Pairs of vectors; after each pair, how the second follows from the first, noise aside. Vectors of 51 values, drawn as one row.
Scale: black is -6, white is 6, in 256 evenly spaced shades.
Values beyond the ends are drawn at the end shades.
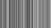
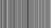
partly zeroed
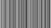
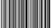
scaled up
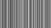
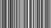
scaled up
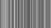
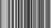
scaled up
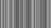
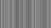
shrunk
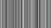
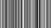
scaled up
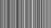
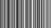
scaled up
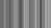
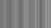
shrunk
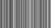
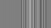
partly zeroed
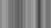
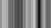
scaled up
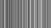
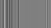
partly zeroed
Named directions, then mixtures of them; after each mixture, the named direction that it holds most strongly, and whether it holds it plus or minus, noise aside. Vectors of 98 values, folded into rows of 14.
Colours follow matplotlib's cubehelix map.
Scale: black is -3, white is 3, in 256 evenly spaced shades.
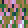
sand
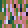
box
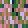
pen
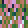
sand, plus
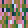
sand, plus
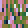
box, minus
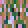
box, minus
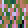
sand, minus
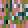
box, minus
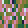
sand, minus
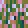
box, minus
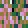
pen, plus
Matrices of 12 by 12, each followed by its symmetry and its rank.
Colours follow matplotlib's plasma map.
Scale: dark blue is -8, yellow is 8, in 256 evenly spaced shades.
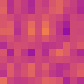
neither, rank two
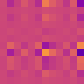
neither, rank one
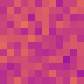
neither, full rank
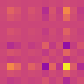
symmetric, rank one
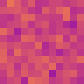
neither, full rank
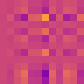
neither, rank one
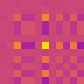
symmetric, rank one
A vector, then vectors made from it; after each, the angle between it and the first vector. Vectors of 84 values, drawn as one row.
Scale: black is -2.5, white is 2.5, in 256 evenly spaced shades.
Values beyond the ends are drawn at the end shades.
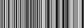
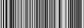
partly opposed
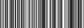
nearly opposite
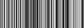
nearly parallel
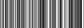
nearly opposite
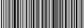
orthogonal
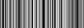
partly opposed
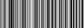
orthogonal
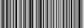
orthogonal
